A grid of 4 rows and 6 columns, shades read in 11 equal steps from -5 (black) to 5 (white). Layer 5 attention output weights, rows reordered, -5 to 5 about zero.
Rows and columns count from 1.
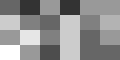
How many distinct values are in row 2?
4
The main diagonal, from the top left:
-1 0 0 3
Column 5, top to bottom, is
1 0 -1 -1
